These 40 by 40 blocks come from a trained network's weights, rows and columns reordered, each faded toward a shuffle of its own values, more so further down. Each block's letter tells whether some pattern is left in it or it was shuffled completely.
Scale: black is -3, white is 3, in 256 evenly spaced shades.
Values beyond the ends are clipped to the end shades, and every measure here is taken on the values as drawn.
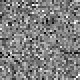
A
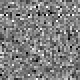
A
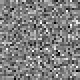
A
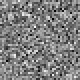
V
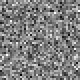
A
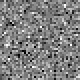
V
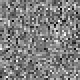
A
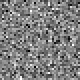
V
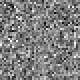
A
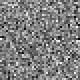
V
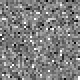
V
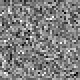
V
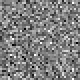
A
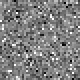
V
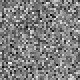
V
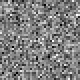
V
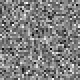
V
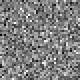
V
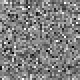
V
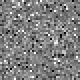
V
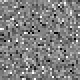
V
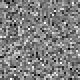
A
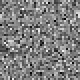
A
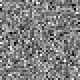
V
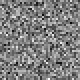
V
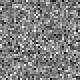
V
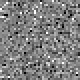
V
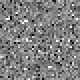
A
